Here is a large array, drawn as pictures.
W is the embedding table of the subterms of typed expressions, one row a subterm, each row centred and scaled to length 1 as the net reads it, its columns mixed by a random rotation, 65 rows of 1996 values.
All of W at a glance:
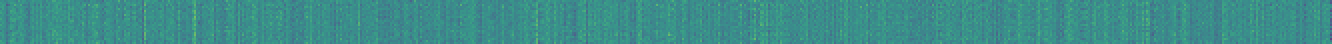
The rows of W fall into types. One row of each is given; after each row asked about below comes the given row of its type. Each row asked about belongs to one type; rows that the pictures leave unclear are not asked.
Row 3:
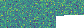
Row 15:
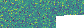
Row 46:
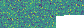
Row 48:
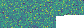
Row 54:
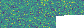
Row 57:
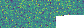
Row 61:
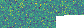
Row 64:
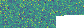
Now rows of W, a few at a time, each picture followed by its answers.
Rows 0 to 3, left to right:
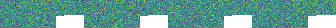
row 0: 57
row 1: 15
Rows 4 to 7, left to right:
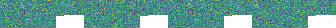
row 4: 48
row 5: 15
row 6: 61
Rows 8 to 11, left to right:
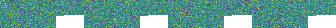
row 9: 64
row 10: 46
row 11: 64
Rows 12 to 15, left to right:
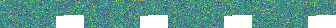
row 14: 57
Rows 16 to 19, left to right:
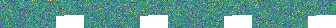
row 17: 48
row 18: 3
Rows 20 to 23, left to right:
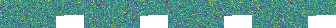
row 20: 64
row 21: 57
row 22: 54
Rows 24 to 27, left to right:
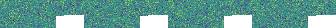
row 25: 54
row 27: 3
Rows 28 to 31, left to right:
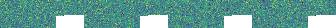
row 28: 57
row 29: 15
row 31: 57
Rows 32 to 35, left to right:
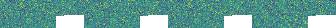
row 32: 61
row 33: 61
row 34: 61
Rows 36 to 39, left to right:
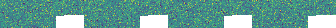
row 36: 48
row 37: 3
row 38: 61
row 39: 64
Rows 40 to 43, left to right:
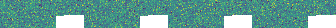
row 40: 46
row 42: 48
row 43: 61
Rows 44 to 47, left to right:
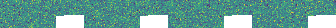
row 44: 15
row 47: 57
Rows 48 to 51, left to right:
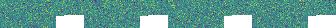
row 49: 57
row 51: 48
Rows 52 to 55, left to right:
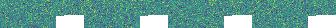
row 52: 48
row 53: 64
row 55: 15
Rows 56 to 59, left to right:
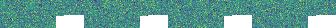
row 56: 46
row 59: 48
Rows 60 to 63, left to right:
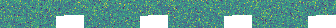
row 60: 64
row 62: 64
